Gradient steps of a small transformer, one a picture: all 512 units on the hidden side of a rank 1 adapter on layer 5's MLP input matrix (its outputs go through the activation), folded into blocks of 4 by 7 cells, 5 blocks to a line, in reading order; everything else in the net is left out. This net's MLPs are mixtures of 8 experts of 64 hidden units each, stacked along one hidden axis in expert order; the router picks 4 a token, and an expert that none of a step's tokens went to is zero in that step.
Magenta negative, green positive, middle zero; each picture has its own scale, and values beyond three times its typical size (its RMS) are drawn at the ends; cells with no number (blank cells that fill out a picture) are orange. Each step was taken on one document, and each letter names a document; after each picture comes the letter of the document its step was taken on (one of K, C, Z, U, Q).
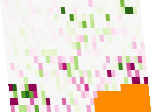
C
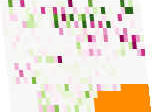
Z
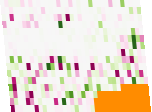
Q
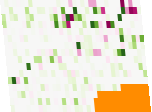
Z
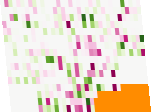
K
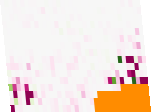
Q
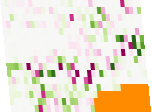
K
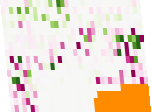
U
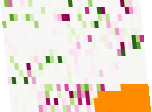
K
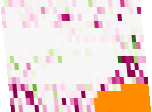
Q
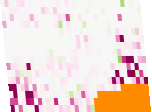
Q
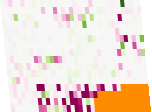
K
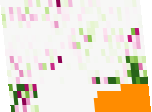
U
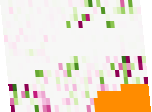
C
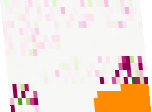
C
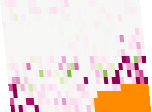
Q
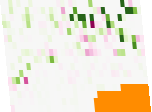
Z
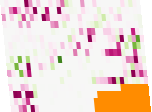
U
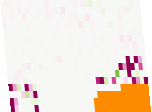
C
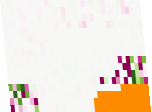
C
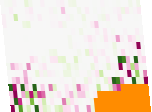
Q
